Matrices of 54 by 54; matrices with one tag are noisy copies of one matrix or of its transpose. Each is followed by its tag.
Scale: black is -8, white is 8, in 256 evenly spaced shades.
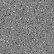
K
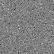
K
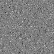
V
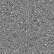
V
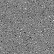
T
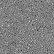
T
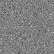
V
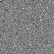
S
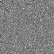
S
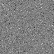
K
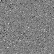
S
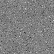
T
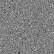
V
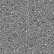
V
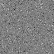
K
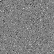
S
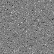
V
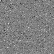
S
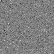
S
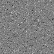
V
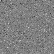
S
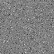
K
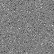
K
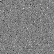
S
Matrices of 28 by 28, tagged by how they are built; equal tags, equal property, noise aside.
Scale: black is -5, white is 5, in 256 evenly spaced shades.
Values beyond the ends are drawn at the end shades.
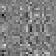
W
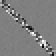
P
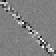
P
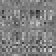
W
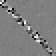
P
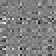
W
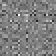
W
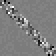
P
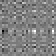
W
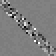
P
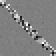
P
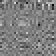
W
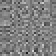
W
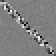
P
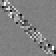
P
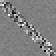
P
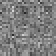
W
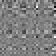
W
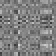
W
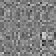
W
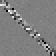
P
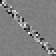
P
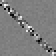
P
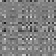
W
